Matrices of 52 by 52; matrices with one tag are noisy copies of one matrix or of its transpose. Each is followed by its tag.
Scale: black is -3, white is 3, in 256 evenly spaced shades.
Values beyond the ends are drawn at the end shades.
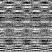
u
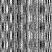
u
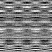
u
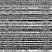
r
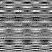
u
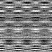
u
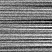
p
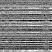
r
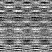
u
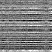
r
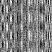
u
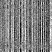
r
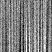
p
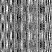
u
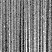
p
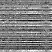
r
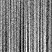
p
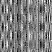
u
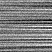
p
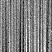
p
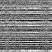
r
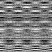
u
